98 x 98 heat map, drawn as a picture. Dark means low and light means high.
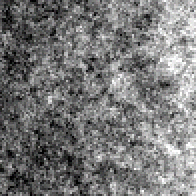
No regular stripes run through it. The texture is blotchy. Values rise toward the right. The values follow a bell shape.
